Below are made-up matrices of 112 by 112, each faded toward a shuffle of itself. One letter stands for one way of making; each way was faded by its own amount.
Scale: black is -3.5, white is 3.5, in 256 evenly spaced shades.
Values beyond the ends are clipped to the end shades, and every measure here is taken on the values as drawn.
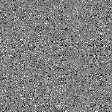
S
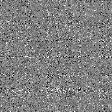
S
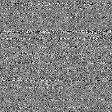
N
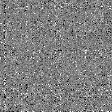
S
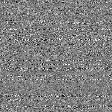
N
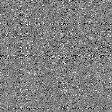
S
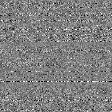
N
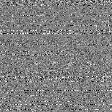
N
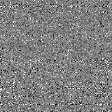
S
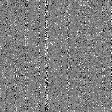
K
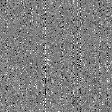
K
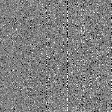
K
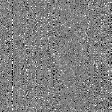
K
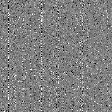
K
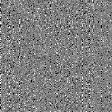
K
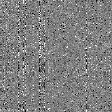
K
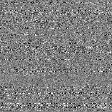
N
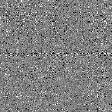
S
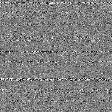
N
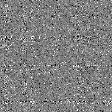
S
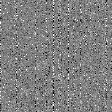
K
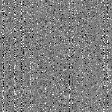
K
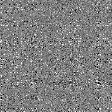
S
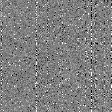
K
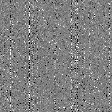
K
